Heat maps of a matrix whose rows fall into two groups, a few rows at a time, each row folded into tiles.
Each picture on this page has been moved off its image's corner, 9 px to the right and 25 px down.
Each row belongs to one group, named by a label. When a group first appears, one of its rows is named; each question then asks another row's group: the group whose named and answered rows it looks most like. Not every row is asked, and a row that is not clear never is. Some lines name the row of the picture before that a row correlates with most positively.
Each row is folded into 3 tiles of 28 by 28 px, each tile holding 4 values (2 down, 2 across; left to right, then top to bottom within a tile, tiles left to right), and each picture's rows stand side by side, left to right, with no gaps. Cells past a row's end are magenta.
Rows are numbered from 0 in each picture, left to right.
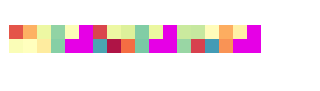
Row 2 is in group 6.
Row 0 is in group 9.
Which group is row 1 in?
9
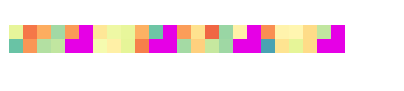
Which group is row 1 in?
6
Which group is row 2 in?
9
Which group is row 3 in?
6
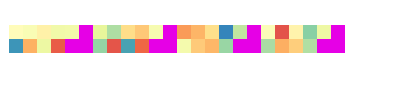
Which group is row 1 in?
6
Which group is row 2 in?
9
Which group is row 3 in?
9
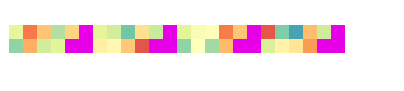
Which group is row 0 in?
9
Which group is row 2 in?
6
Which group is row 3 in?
6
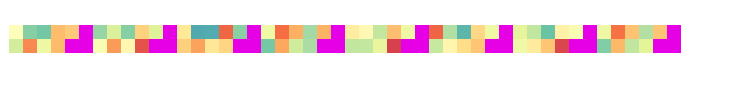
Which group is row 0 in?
6
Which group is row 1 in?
6
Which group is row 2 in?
6
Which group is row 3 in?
9
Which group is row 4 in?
6
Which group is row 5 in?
6
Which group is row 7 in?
9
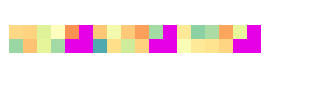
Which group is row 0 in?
9
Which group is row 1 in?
6
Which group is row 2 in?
6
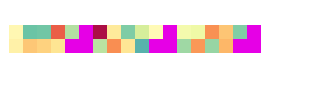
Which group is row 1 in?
9
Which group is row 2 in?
6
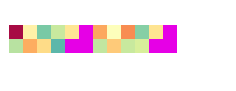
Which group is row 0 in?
9
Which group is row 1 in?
9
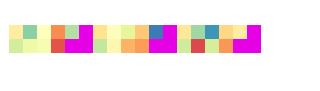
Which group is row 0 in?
6
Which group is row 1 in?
6
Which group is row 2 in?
6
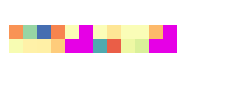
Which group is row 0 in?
6
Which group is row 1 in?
9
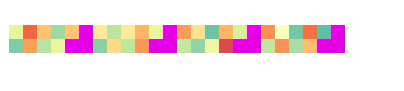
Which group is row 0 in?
9
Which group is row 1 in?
6
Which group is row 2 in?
6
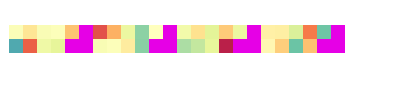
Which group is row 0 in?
9
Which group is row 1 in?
9
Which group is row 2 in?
6
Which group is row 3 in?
6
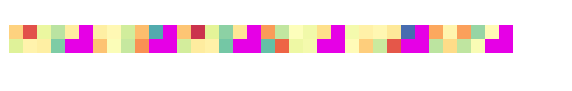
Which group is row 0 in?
9
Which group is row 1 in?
6
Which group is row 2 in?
9
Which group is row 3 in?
9
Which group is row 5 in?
9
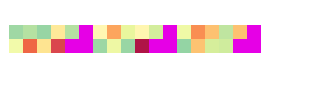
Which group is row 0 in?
6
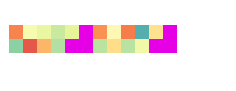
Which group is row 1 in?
9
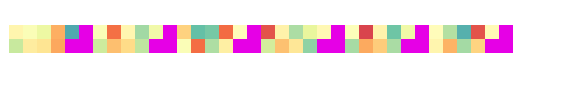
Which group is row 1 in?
9
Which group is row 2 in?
6
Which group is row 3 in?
9
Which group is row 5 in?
6
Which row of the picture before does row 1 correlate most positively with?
0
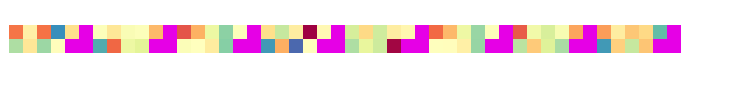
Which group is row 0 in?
9
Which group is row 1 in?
9
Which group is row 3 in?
6
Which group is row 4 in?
6
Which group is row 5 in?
9
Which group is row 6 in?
9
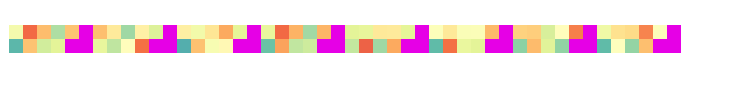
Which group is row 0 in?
9
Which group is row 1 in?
6
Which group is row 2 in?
6
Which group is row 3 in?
9
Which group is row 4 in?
6
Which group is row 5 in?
9
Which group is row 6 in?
9
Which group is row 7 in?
6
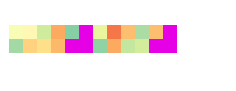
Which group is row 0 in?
6
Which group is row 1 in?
9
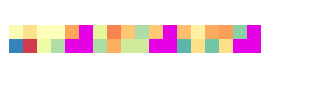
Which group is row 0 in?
9
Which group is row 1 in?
9
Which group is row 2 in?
6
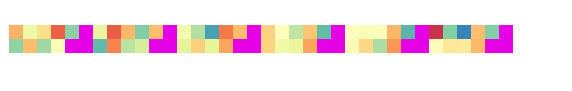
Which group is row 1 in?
9
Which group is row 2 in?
6
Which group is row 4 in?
6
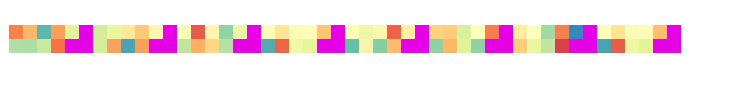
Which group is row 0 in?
6
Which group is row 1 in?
6
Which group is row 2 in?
9
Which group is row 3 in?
9
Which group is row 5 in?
9
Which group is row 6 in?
6
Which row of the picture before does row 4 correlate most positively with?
0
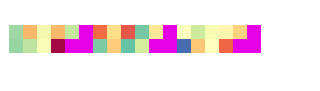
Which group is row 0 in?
6
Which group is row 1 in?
9
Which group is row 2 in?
6
